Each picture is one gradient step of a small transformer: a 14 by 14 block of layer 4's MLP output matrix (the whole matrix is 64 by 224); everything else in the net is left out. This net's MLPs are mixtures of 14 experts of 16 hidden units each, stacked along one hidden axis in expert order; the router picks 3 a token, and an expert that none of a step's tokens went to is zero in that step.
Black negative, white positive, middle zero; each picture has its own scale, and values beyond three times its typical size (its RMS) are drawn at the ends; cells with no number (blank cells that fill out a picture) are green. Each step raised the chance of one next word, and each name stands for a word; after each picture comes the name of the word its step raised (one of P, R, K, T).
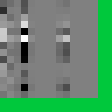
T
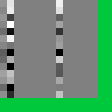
T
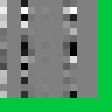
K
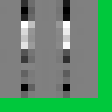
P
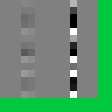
K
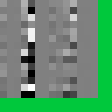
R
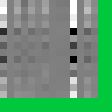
K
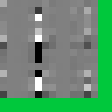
R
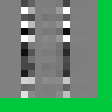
T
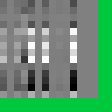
T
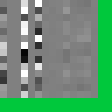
P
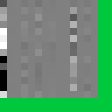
P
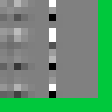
K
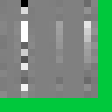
P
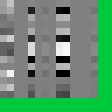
R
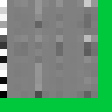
R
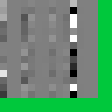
R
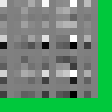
R
